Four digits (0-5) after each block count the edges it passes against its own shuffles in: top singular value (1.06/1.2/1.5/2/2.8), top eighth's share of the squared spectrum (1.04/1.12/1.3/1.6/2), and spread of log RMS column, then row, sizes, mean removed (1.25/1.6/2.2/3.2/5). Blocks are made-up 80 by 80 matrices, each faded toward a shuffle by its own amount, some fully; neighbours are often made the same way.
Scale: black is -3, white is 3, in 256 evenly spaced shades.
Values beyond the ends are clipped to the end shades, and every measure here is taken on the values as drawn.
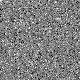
0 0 0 0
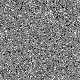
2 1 0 0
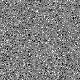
3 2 1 1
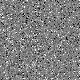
3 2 1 0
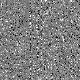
2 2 2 0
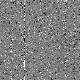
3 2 2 0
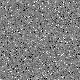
0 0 0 0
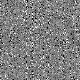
3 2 2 0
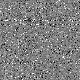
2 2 0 2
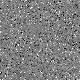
1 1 0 0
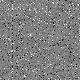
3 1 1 0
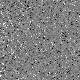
1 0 0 0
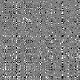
5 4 3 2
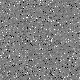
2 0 0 0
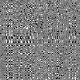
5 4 3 3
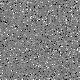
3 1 0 0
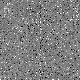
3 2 1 0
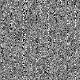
1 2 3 0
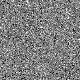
0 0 1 0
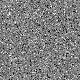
0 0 0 0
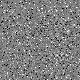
3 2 0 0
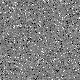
0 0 0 0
